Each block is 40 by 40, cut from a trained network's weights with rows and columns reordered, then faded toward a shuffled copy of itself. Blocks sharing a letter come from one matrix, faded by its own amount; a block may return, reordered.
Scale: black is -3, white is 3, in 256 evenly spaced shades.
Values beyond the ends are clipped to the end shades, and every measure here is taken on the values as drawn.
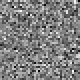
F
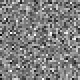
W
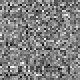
W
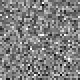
W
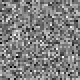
F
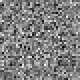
W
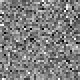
W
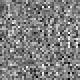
W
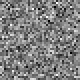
F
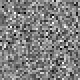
F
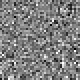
W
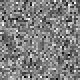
F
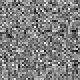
W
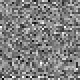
W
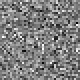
F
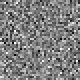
F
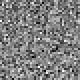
F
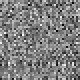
W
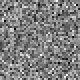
F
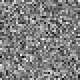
F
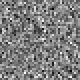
W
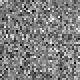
W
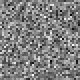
F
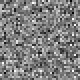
W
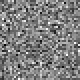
W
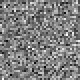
F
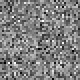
W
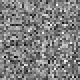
W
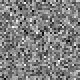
F
